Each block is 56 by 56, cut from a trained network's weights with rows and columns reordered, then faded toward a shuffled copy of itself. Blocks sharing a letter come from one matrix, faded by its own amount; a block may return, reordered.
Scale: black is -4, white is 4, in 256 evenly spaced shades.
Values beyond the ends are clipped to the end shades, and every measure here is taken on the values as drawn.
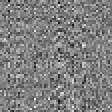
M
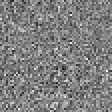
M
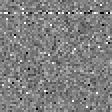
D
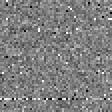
D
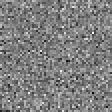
D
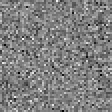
D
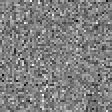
D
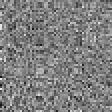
M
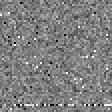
D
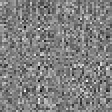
M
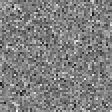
D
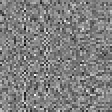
M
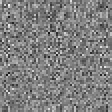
M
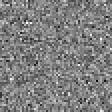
D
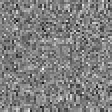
M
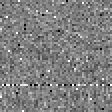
D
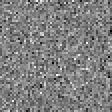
D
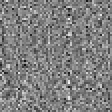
M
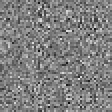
M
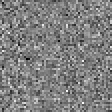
M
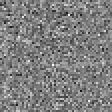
D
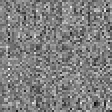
M
